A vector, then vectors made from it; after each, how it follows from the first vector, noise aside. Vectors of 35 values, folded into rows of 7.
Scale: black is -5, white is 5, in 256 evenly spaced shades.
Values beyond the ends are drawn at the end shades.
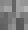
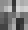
scaled up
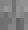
shrunk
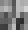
scaled up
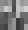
scaled up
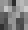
scaled up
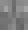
shrunk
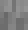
shrunk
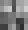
scaled up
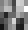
scaled up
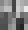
scaled up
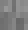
shrunk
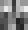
scaled up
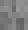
shrunk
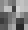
scaled up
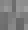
shrunk
